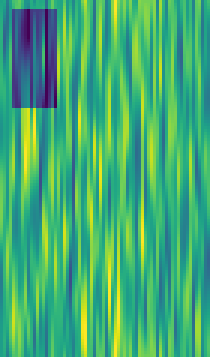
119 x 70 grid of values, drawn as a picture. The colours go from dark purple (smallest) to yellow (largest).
The halves do not mirror each other. The top left is the ninth with the lowest average. The grain runs up and down. In the top left lies a patch that is lower than the rest.
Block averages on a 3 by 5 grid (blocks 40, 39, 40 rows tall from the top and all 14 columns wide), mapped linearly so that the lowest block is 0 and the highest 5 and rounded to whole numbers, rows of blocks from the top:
02443
44544
44543
